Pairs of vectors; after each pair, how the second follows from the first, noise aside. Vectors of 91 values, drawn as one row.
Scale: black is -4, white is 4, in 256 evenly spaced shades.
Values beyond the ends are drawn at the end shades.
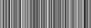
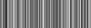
reversed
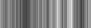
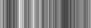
reversed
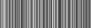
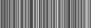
reversed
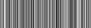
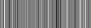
partly zeroed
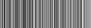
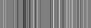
partly zeroed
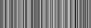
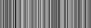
reversed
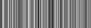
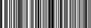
scaled up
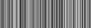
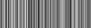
reversed
